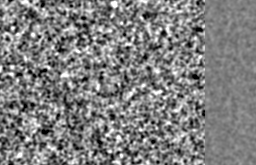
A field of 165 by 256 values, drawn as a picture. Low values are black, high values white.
The right part is calmer, past a seam about 80% of the way across. There is no overall slope. The texture is blotchy. On average the colour sits 50% of the way up the scale.
